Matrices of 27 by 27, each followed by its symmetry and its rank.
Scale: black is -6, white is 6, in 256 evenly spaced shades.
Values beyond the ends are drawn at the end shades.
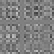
antisymmetric, rank two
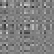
antisymmetric, rank two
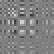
symmetric, rank two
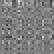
neither, rank three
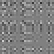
antisymmetric, rank two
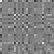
symmetric, rank three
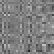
neither, rank three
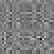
neither, rank three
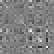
symmetric, rank three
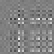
symmetric, rank two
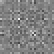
symmetric, rank three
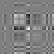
symmetric, rank one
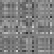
antisymmetric, rank two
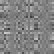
neither, rank three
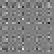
antisymmetric, rank two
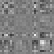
symmetric, rank two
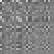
symmetric, rank three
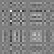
symmetric, rank two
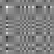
symmetric, rank one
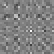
symmetric, rank three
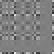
symmetric, rank one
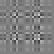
symmetric, rank one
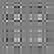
symmetric, rank one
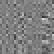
neither, rank three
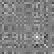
symmetric, rank three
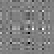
antisymmetric, rank two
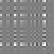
symmetric, rank one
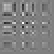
symmetric, rank two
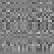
neither, rank three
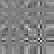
symmetric, rank two
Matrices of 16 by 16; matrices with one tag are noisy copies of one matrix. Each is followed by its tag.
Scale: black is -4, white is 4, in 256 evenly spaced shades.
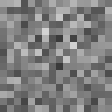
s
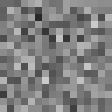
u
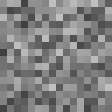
s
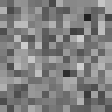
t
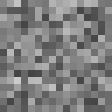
s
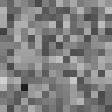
t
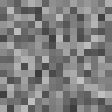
u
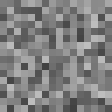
u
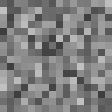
t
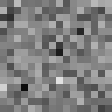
t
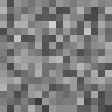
t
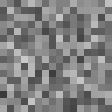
u
